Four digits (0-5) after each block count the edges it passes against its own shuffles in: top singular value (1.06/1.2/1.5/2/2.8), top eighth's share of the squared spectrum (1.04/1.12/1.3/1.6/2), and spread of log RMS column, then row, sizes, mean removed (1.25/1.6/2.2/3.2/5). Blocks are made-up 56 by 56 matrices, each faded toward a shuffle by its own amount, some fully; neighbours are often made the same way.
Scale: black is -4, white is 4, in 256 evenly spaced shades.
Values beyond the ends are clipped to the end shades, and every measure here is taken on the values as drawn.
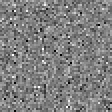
1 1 2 0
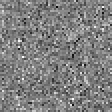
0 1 2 0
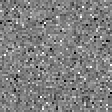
0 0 0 0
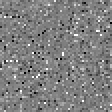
2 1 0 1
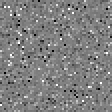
1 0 0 0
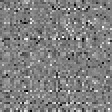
4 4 2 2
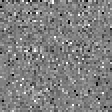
3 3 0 1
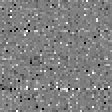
3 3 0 1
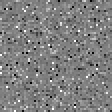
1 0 0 0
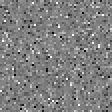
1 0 0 0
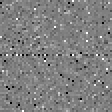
3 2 0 0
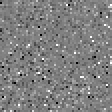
0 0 0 0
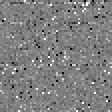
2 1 0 0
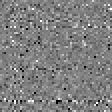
4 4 1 2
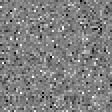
2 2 1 0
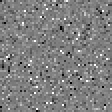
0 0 0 0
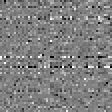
4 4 2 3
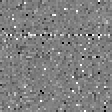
3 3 0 1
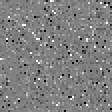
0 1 0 0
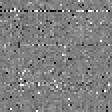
4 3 1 2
